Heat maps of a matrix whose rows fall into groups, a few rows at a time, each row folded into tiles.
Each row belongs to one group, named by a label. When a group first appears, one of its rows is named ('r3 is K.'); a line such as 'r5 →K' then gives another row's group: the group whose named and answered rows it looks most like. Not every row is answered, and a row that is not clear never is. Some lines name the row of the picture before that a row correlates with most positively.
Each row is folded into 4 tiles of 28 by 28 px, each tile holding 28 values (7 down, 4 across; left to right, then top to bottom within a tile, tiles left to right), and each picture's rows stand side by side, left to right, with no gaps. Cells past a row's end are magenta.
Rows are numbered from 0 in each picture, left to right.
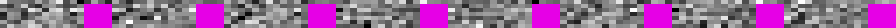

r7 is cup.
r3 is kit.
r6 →kit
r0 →cup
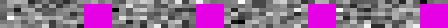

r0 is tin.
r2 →cup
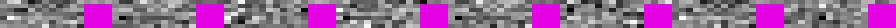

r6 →tin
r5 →tin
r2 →cup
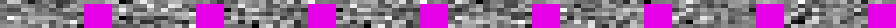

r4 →tin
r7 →cup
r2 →kit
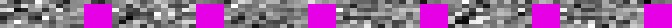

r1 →cup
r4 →cup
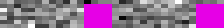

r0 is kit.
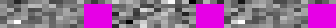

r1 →cup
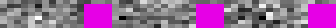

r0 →cup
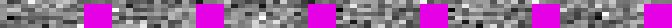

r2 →cup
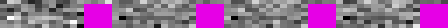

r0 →tin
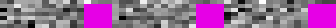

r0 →kit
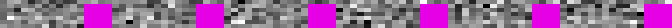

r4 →tin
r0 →tin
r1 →cup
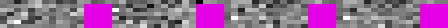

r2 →tin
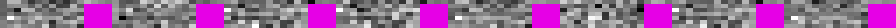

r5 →cup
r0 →tin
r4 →tin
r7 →tin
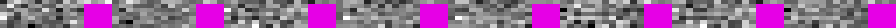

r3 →tin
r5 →kit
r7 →kit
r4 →tin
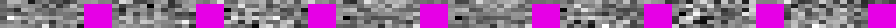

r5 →kit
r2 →kit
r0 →tin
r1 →tin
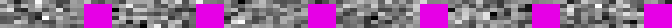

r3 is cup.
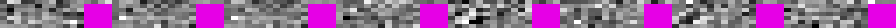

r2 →tin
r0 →tin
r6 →cup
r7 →kit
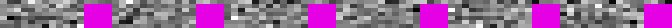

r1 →cup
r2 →tin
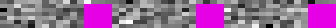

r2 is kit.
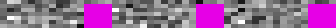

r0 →tin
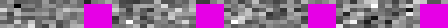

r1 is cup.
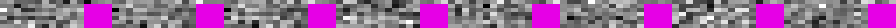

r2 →kit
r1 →kit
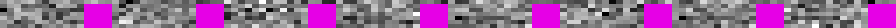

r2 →cup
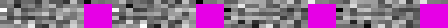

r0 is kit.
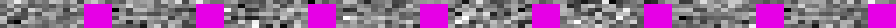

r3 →tin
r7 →kit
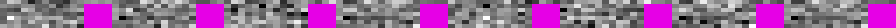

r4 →cup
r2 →tin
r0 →tin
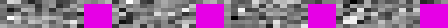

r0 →tin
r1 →cup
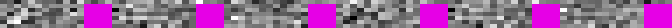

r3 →cup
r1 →kit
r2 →tin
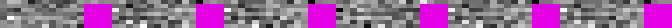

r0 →tin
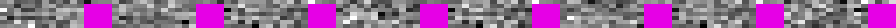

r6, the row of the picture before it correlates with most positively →3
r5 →tin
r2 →kit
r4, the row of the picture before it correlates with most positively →3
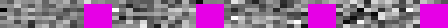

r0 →kit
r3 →cup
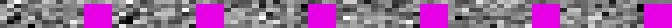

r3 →tin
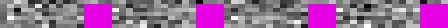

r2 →tin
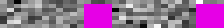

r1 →kit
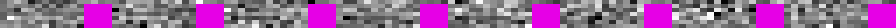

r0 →tin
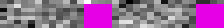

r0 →kit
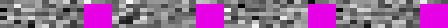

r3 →kit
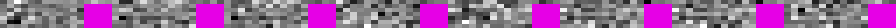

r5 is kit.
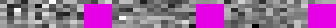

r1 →tin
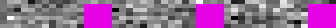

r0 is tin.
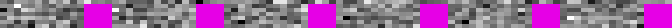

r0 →kit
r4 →cup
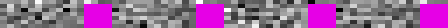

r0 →cup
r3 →kit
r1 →kit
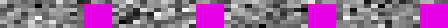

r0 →cup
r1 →cup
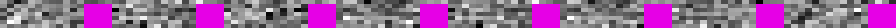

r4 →kit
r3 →tin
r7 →cup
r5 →tin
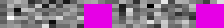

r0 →tin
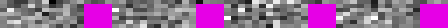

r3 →cup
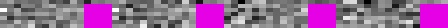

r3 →tin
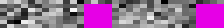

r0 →cup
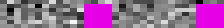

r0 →tin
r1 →cup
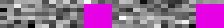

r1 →tin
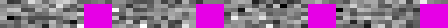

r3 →kit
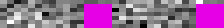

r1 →kit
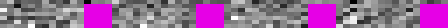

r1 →cup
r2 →tin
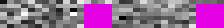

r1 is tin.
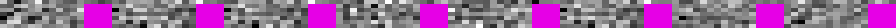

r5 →kit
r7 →cup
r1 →kit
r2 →kit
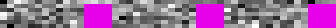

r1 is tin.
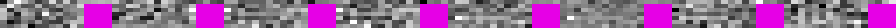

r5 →tin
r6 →kit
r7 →tin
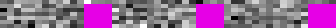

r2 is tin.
